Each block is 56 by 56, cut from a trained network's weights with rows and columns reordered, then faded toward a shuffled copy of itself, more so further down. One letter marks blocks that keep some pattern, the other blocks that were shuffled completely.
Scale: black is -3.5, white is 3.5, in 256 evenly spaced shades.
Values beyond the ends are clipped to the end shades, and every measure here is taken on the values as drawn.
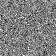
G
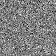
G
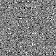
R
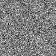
R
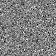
G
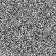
R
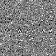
R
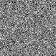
R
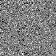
R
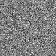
R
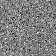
G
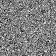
G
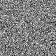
R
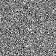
R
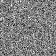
G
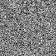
R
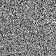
G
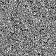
G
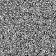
R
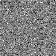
R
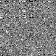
R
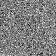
R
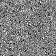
G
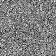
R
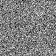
G
